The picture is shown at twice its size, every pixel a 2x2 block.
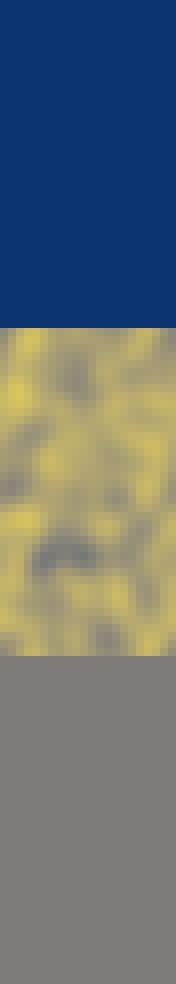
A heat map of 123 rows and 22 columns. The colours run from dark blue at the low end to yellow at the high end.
The table splits into 3 rows of 1 panel. Panel 1,1: very low, flat. Panel 2,1: high, blotchy. Panel 3,1: middling, flat.
